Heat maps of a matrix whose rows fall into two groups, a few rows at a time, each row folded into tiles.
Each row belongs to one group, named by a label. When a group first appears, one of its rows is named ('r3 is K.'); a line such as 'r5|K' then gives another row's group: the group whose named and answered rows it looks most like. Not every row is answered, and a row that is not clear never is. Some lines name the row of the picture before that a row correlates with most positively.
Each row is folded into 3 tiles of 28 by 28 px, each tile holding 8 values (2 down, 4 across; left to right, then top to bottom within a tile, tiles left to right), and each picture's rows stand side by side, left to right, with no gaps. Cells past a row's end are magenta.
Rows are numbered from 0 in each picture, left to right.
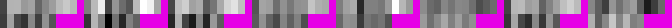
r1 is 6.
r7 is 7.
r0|6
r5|7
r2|6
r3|6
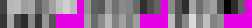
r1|7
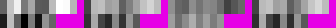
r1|6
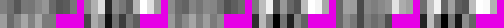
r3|6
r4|6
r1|6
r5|6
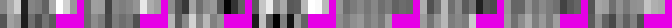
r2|7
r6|7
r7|6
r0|6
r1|6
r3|6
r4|7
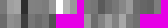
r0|6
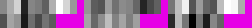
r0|6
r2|6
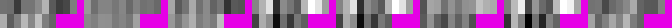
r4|6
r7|7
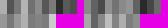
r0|7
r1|7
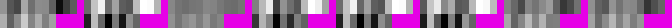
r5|6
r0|7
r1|6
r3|6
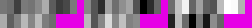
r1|7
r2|6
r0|7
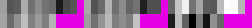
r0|7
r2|6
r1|7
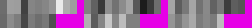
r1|7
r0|6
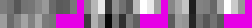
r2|6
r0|7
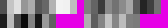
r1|7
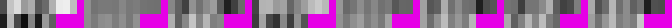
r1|7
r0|6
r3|6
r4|7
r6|7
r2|7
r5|7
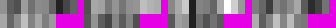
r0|7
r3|7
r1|6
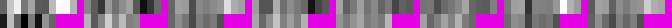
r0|6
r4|7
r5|7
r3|7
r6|6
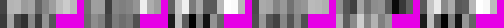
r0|6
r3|6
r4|7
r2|6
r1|6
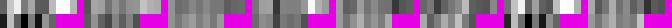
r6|6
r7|7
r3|6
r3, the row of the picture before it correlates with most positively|1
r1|6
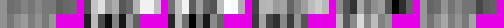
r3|6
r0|7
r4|7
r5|7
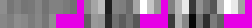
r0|7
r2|6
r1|6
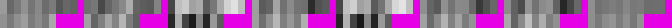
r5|7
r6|7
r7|7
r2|6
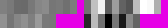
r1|6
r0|7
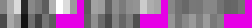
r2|7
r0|6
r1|6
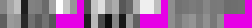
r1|6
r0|6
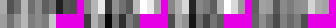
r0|7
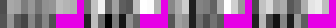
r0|6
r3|6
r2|6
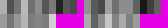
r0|7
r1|7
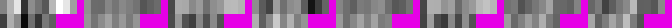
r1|7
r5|6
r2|6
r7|7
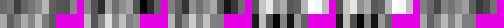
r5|7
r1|7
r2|7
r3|6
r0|7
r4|6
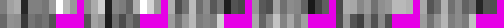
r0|6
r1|6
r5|7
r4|6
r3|7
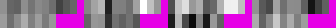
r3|7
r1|6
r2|6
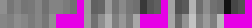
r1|7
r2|7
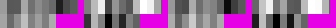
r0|7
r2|7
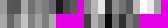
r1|6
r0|7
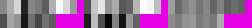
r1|6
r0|6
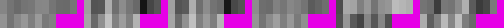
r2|7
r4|6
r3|7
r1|7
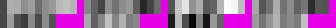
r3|7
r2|6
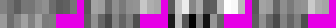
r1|6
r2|6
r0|7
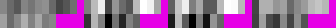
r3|6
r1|6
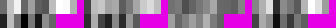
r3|6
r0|6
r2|7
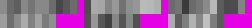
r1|6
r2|7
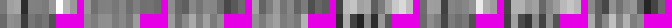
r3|7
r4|6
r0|6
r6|6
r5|6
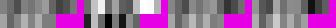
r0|7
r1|6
